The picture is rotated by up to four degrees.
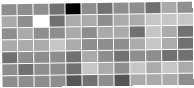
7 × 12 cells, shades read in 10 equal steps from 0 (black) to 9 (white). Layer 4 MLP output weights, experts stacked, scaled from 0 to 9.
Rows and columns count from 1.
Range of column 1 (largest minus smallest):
2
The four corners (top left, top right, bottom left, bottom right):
5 5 5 5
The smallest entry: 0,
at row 1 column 5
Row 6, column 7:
6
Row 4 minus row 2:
0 1 -3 3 0 -1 0 -1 0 0 -1 -3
